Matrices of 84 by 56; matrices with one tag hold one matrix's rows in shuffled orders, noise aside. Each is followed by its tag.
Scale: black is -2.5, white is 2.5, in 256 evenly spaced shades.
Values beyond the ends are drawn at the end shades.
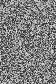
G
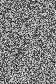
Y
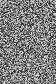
G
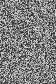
G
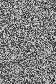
G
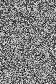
G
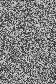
G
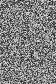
G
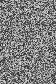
G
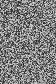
Y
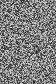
Y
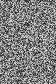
Y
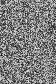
G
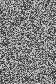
G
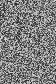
Y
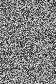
G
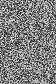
Y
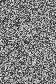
Y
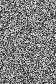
G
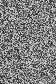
Y
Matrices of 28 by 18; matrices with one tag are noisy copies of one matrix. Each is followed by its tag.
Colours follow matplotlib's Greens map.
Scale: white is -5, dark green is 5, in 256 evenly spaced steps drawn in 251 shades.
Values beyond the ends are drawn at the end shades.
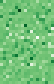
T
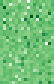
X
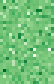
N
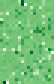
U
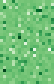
N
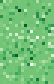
T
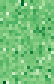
U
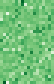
U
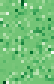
U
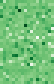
T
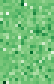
U
